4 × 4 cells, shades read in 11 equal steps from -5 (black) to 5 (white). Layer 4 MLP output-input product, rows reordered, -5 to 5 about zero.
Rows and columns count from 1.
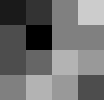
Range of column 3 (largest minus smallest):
2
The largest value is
3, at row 1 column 4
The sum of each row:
-4 -7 0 1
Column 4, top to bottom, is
3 0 1 -2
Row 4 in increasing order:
-2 0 1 2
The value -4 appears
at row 1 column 1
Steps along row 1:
up up up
